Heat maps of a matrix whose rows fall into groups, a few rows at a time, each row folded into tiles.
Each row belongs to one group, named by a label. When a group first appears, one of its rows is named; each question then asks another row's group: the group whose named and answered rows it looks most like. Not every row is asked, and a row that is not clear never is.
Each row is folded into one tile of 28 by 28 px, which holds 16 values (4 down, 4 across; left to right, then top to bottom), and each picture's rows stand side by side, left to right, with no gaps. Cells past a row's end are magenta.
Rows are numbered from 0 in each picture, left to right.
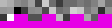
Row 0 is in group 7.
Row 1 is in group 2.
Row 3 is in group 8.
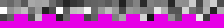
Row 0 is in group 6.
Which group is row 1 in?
7
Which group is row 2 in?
6
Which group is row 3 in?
6
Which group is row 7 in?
8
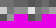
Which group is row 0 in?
6
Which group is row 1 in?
6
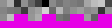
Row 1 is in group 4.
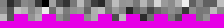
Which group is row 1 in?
4
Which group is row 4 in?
7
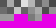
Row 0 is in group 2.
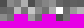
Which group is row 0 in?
2
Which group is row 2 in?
6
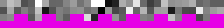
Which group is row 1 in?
7
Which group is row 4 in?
2
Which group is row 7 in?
6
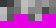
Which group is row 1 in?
7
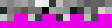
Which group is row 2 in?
7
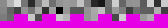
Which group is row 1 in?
8
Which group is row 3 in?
4
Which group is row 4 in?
7
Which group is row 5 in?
2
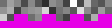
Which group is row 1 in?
4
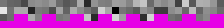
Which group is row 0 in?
6
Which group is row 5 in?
7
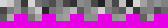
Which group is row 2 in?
4
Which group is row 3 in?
4
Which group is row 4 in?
2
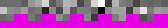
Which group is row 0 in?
6
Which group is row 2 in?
8
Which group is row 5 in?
6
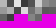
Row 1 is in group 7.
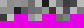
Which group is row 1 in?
2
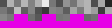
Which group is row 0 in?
2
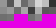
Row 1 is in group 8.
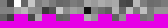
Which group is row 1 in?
7
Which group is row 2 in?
6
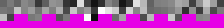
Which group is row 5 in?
7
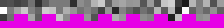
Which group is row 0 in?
6
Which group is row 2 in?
4
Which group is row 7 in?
2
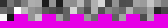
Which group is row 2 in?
2
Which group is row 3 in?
8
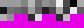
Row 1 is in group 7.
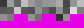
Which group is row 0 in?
2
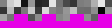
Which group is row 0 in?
8
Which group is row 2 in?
4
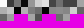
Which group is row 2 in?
4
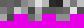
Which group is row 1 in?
8
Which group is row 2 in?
2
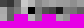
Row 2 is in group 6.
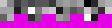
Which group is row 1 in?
6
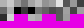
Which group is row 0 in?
7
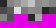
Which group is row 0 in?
2
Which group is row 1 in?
7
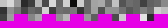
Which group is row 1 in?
2
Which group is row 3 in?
8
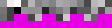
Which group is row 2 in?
7
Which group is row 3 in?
8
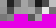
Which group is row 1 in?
4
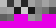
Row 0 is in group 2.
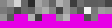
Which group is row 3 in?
6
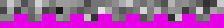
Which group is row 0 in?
8
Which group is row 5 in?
6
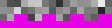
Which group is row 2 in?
8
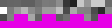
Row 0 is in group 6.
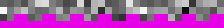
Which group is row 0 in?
6
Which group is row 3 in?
8
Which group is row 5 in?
6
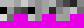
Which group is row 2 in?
4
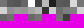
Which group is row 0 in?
6
